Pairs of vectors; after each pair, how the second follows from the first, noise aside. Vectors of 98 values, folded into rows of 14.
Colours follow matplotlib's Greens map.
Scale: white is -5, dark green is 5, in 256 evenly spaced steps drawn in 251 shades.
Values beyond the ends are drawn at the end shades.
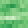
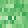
sign-scrambled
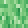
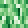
scaled up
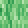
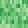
shuffled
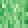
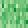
sign-scrambled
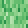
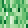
scaled up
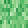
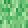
copied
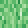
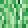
scaled up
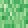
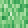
copied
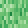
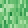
copied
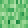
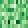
scaled up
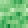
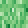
sign-scrambled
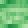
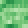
copied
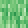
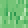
partly zeroed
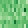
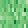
copied
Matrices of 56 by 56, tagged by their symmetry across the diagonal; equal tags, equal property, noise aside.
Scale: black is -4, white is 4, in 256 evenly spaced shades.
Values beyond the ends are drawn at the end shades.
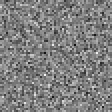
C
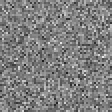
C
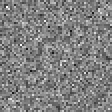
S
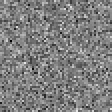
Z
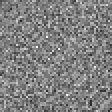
S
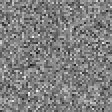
Z
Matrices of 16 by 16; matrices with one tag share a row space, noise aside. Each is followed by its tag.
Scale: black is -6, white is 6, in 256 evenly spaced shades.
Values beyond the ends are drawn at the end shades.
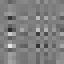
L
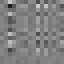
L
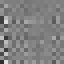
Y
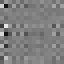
Y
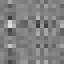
L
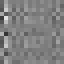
Y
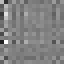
Y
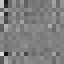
Y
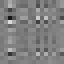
L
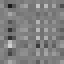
L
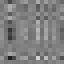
L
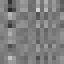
L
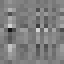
L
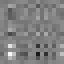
L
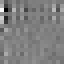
Y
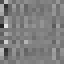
Y
